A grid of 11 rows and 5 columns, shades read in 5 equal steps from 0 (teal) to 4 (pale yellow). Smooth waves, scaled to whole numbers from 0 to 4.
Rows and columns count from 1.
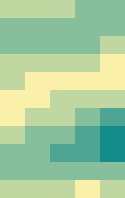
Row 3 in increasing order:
2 2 2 2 3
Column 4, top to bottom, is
2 2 2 3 4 3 2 1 1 2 4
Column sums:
31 30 28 26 24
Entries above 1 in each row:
5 5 5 5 5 5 4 3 2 5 5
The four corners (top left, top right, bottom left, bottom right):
3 2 3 3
